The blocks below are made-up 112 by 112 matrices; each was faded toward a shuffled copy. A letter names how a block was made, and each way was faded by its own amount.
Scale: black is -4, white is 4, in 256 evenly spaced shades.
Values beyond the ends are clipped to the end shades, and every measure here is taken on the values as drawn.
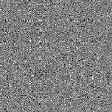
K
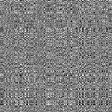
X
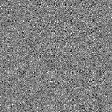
K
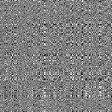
X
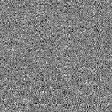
K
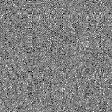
K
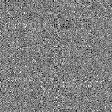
K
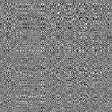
X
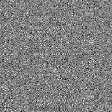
K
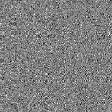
K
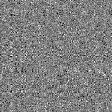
K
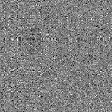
K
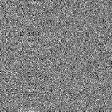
K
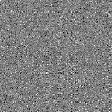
K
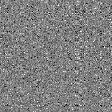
K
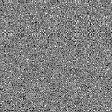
K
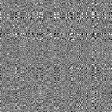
X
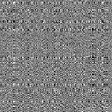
X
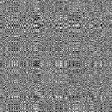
X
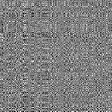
X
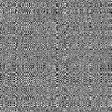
X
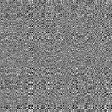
X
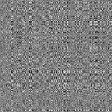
X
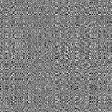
X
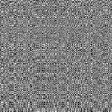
X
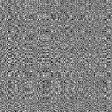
X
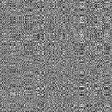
X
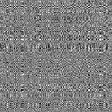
X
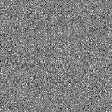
K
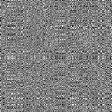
X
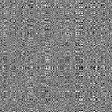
X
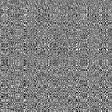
X
